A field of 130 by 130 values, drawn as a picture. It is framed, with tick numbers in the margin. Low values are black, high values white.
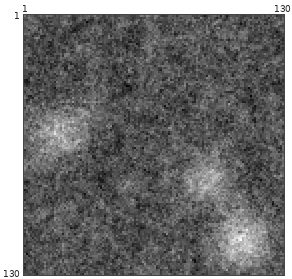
The texture is blotchy. There are three bumps. No single row or column stands out from its neighbours. The ninth with the highest average is the bottom right.
